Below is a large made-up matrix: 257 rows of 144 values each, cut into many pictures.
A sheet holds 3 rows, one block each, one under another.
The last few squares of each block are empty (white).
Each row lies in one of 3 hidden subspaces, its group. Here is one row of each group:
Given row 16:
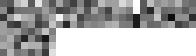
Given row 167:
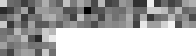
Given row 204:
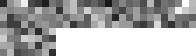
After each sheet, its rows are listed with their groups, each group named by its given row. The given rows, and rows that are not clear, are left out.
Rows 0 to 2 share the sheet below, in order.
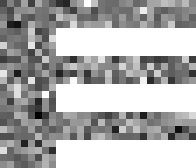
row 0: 16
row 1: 167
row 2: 204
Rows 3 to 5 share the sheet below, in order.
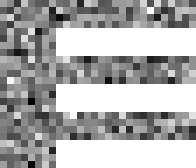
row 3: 16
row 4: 16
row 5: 204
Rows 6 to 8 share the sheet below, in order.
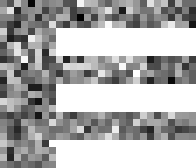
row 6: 16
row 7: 167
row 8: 167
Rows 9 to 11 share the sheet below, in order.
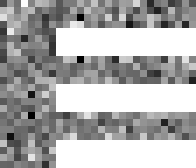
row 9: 167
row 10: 204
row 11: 16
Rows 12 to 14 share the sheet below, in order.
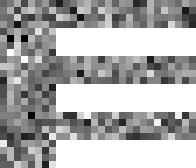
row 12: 16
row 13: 167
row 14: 16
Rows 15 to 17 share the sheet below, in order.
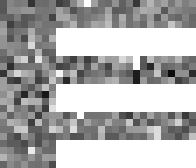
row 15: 16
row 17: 204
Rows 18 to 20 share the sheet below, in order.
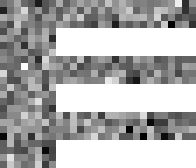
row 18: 204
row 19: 167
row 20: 167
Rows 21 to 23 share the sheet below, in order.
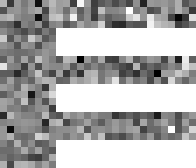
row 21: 204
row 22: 204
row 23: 16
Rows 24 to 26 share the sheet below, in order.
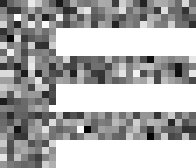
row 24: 16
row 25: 204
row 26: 167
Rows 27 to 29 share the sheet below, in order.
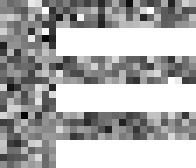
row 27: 204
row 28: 16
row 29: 167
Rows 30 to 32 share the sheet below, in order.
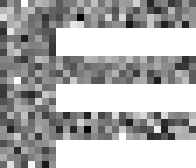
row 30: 167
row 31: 204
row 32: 204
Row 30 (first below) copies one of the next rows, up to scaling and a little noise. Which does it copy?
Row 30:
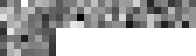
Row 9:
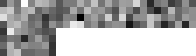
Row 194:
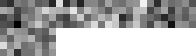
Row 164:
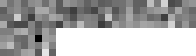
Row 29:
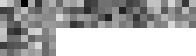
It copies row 9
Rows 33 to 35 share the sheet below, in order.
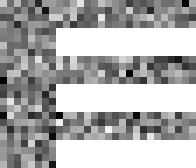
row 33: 204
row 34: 167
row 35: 16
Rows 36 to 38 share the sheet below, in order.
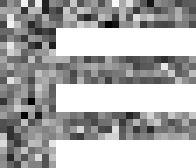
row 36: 167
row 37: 16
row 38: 167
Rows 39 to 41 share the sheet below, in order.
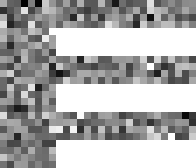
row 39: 167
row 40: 16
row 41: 204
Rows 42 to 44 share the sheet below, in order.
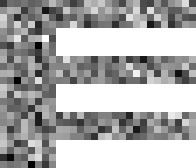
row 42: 167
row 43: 204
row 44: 167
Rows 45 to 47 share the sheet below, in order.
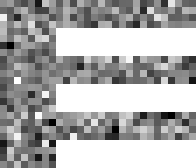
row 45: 167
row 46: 204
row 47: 167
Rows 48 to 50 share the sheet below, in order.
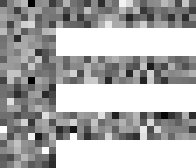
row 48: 16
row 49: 167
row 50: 167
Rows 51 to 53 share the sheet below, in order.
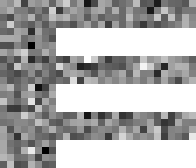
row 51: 16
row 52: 16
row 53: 204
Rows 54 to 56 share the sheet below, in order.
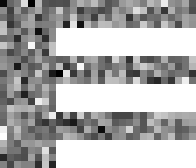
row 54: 16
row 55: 204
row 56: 167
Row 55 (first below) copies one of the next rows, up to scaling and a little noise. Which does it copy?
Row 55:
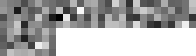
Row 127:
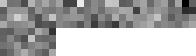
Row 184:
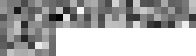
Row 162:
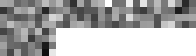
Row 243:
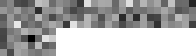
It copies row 184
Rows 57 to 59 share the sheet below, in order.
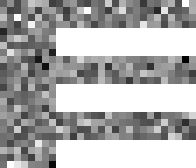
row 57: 16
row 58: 204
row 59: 16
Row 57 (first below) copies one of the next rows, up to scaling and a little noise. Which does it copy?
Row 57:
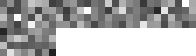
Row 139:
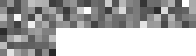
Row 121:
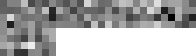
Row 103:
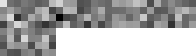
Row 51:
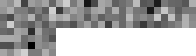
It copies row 139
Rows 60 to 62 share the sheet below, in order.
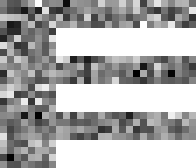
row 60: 16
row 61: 16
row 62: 167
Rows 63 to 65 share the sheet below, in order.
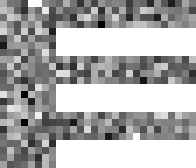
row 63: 204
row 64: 16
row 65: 167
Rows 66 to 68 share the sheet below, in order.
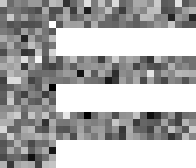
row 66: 16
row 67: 167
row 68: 16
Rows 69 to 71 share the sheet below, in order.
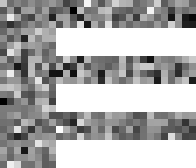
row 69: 16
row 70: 204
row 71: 16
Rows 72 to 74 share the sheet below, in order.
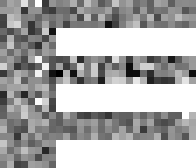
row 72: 167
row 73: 204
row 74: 204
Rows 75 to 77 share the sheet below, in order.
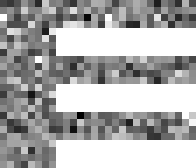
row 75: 167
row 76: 204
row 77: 204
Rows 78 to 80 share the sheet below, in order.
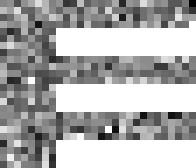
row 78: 204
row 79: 16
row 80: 167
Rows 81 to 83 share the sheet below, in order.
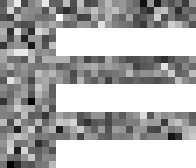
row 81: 16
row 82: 16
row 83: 16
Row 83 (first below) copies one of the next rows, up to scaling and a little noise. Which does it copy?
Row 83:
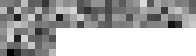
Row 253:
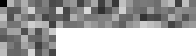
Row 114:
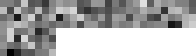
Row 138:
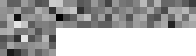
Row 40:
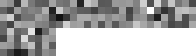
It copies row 114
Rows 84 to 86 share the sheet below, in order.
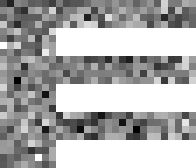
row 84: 167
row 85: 204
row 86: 167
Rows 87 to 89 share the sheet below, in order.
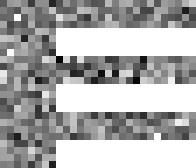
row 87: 16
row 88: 167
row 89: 204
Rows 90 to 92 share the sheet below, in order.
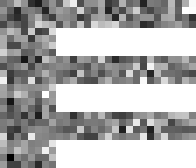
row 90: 204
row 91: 167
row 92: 167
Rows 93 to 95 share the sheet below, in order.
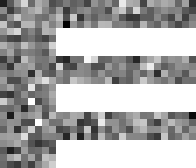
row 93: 16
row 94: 16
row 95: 16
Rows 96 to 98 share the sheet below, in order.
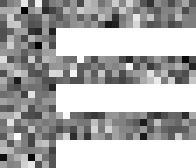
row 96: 167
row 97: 204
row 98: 16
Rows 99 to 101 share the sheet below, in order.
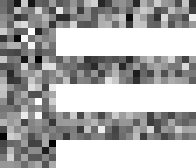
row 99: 16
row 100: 167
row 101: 167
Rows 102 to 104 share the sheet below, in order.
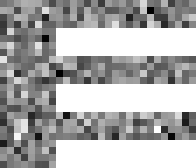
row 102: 167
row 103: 16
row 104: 204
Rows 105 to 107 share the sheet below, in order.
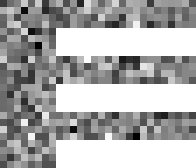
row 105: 167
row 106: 16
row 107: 167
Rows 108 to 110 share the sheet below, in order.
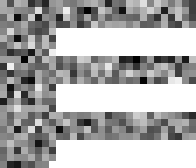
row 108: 16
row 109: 16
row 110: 16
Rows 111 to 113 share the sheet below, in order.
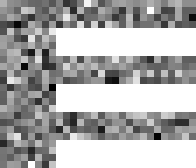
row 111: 16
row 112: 167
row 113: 204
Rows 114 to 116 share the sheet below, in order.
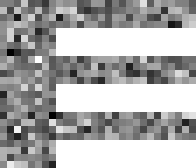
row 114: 16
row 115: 204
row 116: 16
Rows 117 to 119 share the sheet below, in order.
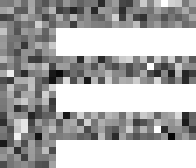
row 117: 167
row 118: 16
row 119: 204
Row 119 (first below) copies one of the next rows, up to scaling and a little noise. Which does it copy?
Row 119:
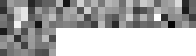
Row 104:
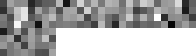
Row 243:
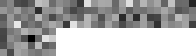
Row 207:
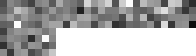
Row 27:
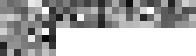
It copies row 104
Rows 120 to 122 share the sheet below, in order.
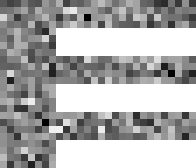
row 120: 167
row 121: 16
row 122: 204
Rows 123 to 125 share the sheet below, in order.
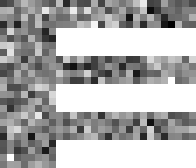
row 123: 167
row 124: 167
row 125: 167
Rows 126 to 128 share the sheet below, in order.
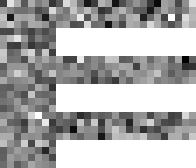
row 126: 16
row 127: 204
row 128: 204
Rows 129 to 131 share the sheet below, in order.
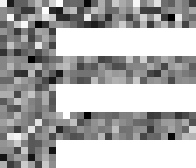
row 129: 16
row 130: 16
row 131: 16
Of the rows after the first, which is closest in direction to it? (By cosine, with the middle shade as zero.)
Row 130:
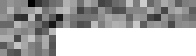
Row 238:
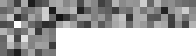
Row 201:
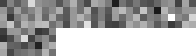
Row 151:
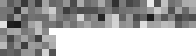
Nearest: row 238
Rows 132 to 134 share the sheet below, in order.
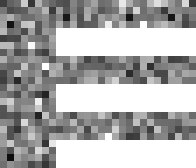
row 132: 16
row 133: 167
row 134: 167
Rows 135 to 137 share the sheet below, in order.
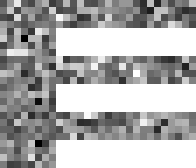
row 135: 16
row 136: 167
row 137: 16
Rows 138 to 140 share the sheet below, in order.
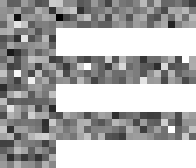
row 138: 16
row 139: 16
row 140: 16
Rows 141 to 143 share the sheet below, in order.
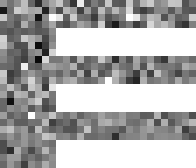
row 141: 204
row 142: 167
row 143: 16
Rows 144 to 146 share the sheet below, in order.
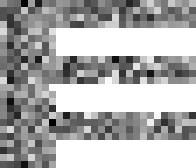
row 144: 167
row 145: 167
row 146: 16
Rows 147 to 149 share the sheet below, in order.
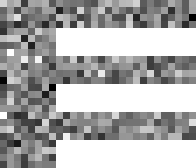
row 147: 16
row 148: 167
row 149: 16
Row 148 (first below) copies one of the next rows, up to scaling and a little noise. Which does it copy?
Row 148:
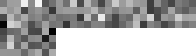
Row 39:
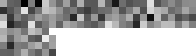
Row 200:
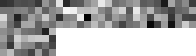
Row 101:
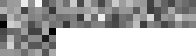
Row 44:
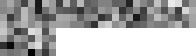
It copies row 101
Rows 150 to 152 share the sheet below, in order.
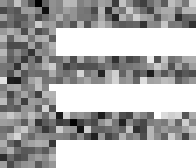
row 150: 204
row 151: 167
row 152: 167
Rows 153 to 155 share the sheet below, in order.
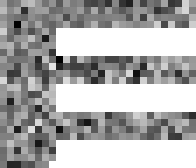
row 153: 204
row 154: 167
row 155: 16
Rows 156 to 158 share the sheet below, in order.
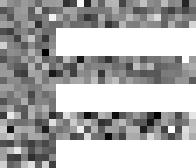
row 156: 204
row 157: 204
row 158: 16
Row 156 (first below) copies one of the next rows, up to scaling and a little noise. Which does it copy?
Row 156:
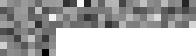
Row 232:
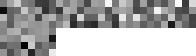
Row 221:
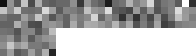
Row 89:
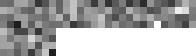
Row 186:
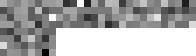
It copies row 186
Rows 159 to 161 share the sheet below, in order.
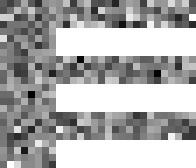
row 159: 204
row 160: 204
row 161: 16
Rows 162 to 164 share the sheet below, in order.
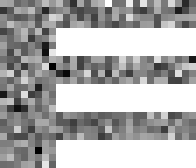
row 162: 204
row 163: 16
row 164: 167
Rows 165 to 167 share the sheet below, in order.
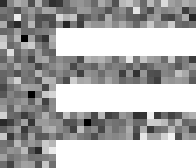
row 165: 16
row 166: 204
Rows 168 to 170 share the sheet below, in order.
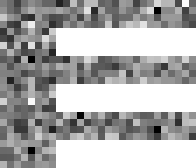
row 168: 16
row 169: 16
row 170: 204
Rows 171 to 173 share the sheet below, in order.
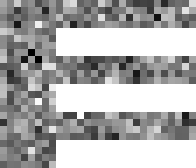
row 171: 204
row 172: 167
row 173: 204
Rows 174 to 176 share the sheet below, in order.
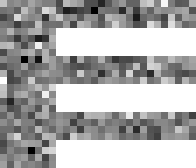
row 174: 167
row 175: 167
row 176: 204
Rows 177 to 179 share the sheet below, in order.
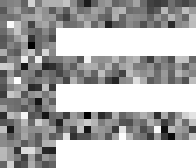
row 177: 16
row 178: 167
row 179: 204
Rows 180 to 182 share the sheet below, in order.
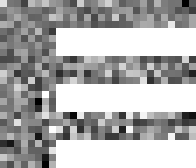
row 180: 204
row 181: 167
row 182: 204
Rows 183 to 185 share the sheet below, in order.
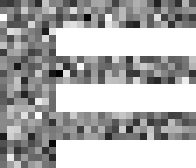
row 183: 167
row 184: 204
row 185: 167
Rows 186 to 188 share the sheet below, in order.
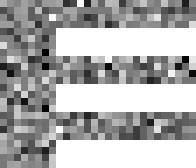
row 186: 204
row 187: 204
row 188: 16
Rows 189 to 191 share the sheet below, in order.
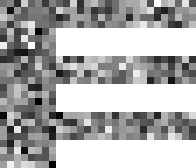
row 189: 16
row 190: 167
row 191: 16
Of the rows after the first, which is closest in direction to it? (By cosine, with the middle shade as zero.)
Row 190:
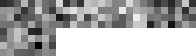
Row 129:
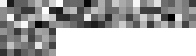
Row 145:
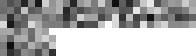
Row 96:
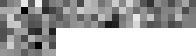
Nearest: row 96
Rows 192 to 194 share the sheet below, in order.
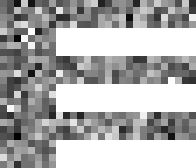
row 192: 16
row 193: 16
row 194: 167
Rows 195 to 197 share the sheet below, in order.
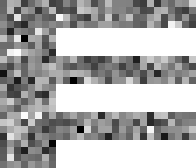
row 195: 16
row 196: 167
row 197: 167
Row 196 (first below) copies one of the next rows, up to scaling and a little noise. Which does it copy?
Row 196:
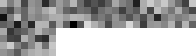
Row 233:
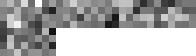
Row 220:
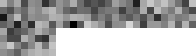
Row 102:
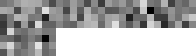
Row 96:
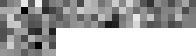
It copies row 220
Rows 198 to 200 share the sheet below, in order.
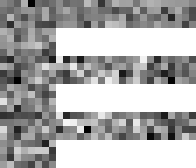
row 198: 16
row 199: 167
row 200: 167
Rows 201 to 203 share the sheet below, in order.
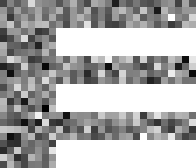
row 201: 16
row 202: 204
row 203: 16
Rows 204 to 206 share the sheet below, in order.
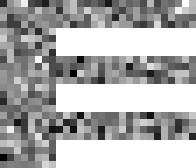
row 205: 204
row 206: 204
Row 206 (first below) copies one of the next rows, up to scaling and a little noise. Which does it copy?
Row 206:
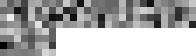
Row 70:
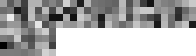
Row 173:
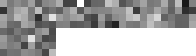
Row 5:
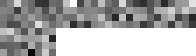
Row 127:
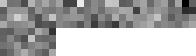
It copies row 70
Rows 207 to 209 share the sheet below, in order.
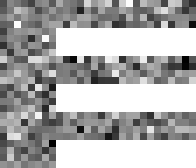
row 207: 204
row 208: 204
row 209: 167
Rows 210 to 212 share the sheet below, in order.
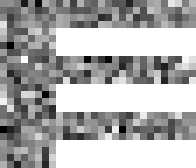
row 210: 167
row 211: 204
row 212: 167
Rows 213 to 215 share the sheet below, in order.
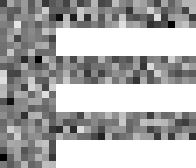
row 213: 204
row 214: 167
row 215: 204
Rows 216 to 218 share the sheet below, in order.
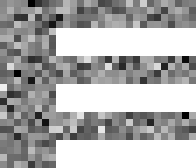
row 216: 16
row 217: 16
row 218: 204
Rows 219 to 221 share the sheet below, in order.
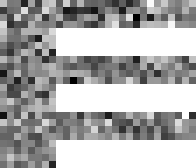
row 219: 167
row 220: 167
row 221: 204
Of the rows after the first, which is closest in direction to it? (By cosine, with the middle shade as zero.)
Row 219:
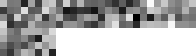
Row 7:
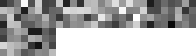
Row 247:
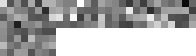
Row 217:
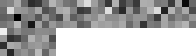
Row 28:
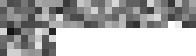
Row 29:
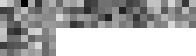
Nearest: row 29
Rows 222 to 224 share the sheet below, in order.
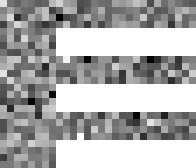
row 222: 16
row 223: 16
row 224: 16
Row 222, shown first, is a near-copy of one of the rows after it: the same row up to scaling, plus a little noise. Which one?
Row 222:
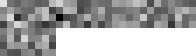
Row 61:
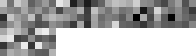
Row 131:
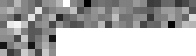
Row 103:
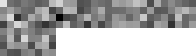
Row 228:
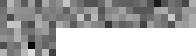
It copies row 103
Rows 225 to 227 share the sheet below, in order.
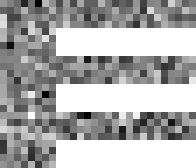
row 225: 167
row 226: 204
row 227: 16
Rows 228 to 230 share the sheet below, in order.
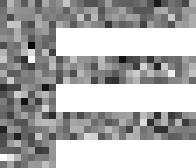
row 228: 16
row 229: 16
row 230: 167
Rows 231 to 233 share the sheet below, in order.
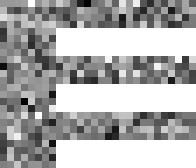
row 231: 16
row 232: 204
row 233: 167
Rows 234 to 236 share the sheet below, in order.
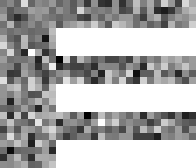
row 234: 204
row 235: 167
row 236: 16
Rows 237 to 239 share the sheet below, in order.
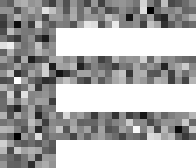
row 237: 167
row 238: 16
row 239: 204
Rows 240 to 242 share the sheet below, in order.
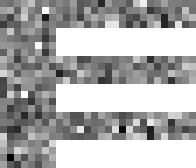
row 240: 167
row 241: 16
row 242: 167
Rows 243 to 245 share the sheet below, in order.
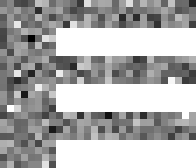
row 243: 204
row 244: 16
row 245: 204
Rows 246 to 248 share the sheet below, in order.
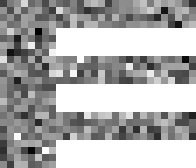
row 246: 16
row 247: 204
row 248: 204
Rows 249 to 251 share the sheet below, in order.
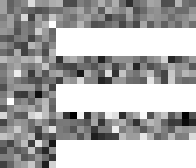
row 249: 16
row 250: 167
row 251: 204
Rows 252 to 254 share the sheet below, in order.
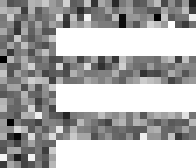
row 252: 204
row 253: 16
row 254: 16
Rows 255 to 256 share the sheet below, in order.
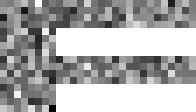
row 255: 167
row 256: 16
